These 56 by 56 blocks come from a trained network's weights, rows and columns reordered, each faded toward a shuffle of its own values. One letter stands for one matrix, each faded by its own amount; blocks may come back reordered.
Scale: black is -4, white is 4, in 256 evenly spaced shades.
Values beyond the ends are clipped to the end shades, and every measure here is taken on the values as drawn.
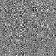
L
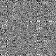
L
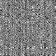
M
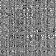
M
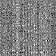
M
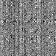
M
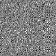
L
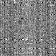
M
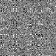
L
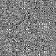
L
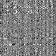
M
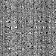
M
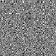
L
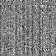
M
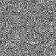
L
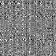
M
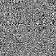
L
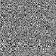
L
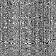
M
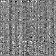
M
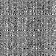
M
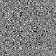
L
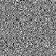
L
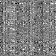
M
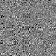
L
